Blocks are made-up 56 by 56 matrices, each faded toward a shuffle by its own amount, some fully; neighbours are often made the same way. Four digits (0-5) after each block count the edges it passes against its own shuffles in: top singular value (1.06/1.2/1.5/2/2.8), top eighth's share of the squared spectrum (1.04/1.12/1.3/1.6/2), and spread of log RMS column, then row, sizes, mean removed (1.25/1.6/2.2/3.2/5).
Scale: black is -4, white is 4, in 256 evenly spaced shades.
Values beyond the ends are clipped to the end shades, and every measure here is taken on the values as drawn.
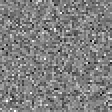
0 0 0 0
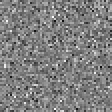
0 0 0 1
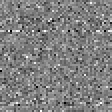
2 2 0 2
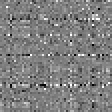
4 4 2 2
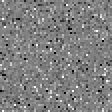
0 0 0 0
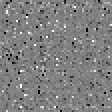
2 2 1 0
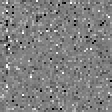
3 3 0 1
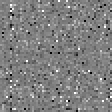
3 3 1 1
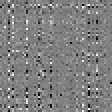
4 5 3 2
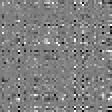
4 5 3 3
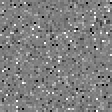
0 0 0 0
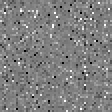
1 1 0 0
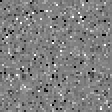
2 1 0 0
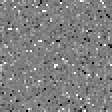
1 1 0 0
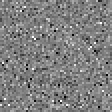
1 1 0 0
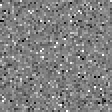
0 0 0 0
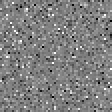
0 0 0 0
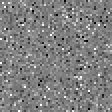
2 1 0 0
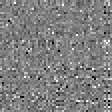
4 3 1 2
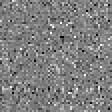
3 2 1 0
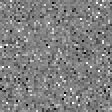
1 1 1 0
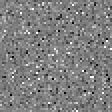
2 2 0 0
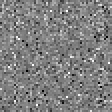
3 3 1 0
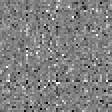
3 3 1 1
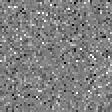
1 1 0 0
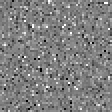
0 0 0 0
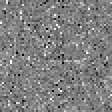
0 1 0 0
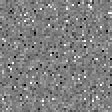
1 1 0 0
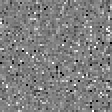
3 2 1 0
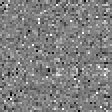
3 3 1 0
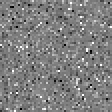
1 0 0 0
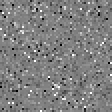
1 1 0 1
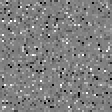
1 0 0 0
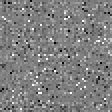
3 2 0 0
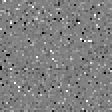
1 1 0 1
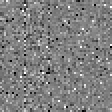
2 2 1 0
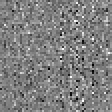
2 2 3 0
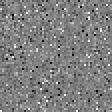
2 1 0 0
